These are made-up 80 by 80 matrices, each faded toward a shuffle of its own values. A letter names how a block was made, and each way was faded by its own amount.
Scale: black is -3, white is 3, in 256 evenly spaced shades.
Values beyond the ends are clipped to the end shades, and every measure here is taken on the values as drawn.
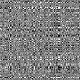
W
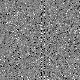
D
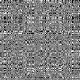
W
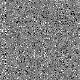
D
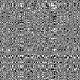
W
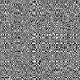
W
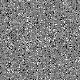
D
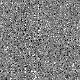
D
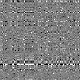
W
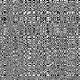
W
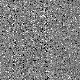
D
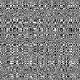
W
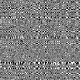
W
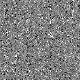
D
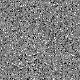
D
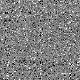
D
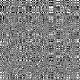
W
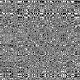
W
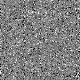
D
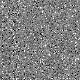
D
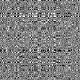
W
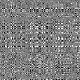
W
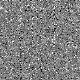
D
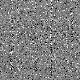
D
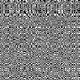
W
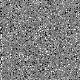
D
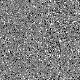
D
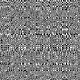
W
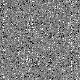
D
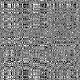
W
